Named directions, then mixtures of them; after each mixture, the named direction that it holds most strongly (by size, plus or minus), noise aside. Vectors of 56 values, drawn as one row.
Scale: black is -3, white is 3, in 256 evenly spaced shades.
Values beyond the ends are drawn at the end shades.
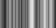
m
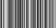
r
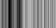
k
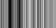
k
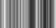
m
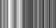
k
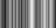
m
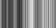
k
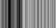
k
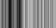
k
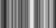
m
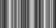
m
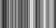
m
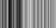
k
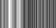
k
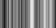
m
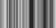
m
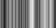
m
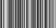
r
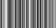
r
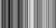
k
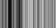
k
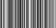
r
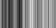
k
